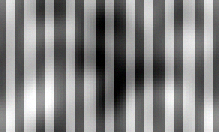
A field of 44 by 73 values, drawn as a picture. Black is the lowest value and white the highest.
No lone cell stands out from its neighbours. Upright stripes repeat 11 times across the table. The centre is the ninth with the lowest average. Overall the values sit about 50% of the way up the scale. The bottom left is the ninth with the highest average.
